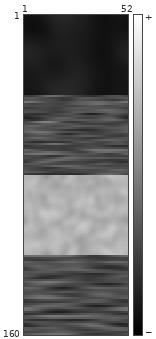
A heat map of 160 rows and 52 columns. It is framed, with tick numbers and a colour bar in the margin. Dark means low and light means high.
It is made of 4 by 1 panels. Panel 1,1: very low, smooth, faint in contrast. Panel 2,1: low, streaked across. Panel 3,1: high, blotchy, faint in contrast. Panel 4,1: low, streaked across.
